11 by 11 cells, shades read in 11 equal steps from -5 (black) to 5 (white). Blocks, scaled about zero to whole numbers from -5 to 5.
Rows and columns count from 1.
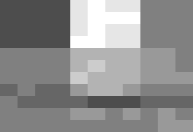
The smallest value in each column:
-2 -2 -2 -2 -1 -2 -2 -2 -1 -1 -1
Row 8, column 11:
0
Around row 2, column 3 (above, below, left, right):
-2 -2 -2 -2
